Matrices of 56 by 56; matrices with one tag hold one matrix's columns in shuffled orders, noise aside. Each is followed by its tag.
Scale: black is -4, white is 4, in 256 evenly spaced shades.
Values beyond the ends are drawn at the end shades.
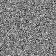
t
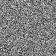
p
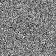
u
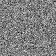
u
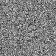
t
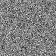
t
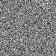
p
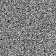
t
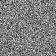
p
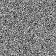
t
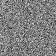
p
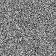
t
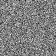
p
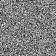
p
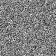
t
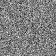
u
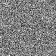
u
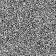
u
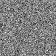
t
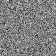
p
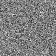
t
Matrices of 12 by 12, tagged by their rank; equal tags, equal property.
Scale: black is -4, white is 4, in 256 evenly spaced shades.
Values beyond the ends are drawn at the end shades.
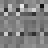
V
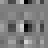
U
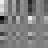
U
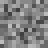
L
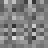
V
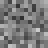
L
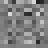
V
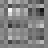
U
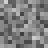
L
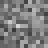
L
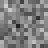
L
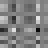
U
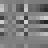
U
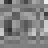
V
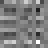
V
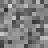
L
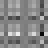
U
